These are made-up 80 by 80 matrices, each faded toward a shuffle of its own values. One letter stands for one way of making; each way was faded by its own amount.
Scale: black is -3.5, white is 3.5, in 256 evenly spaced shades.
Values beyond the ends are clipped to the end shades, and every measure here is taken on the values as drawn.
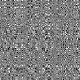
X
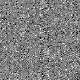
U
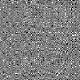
X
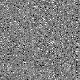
U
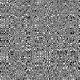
X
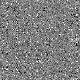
U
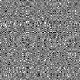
X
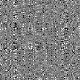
X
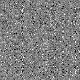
U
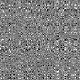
X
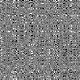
X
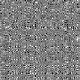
X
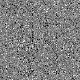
U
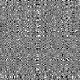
X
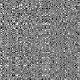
X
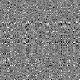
X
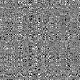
X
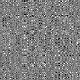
X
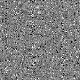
U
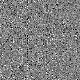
U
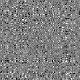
X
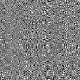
X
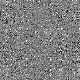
U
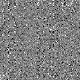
U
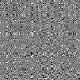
X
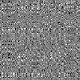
X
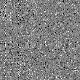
U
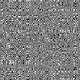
X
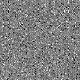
U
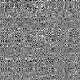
X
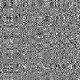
X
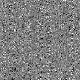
U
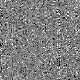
U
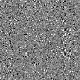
U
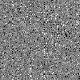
U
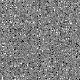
U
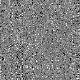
U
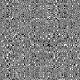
X
